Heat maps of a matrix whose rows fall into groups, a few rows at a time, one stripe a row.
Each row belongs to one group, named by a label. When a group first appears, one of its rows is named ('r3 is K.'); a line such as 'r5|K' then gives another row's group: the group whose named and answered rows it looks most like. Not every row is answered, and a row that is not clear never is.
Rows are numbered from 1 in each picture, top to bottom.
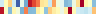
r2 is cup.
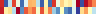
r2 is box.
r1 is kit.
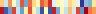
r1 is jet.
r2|kit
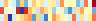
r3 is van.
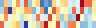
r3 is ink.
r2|van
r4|jet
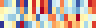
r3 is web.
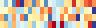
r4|kit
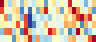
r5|ink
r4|cup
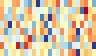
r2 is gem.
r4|van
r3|kit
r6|van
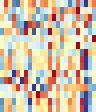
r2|web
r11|web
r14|jet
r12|ink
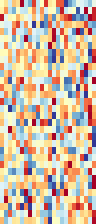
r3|cup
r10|gem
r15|kit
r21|box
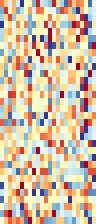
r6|ink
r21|kit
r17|van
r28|ink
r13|gem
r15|gem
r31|ink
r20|jet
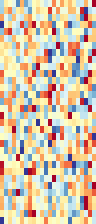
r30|gem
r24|cup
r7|web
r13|kit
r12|gem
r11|cup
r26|kit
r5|ink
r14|jet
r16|cup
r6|gem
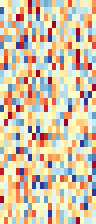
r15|ink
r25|box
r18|web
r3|cup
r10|kit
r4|kit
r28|box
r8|ink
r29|cup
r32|ink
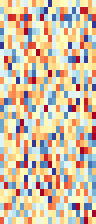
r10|van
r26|jet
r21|ink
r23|jet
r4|box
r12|cup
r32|gem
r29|web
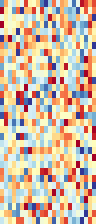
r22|jet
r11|gem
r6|ink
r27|box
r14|cup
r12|kit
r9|gem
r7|box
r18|web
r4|cup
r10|cup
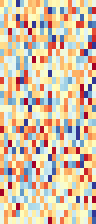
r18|jet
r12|box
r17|gem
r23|gem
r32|kit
